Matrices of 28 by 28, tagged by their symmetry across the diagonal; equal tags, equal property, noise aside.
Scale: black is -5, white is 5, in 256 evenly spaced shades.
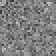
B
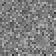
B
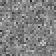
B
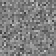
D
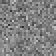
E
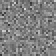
D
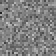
E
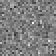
E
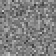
E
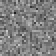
D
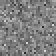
D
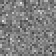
B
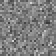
E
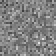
B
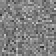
E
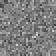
B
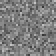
E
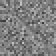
D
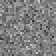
D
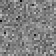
B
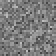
B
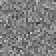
E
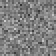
D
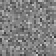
D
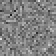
B
